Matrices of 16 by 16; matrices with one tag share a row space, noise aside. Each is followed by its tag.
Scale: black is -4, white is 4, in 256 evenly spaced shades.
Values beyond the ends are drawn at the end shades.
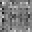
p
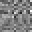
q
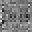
p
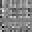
p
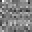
p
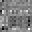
p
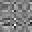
q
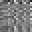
q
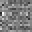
p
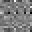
q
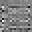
p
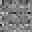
p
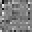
p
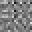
q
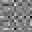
q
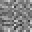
q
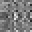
q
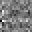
p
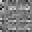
p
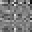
q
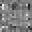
p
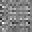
p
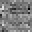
p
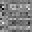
p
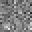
q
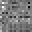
p
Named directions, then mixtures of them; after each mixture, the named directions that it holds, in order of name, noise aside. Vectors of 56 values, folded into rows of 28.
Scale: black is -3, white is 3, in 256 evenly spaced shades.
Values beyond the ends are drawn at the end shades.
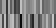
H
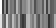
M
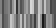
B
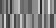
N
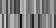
H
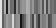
H, M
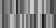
B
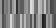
B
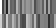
M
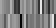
H, N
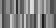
B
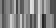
B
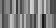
B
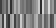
N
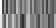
M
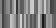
B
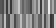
N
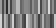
M, N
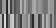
H, N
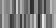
B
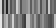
M, N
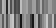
H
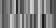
B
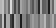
B, N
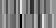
B, H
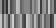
M, N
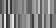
H, N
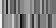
H, M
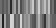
B, N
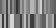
B, H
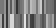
B, H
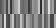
N
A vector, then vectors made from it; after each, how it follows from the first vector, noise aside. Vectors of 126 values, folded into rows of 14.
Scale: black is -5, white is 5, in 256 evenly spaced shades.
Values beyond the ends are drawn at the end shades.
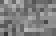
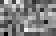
scaled up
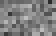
reversed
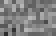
copied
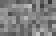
reversed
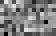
scaled up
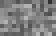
reversed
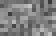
reversed
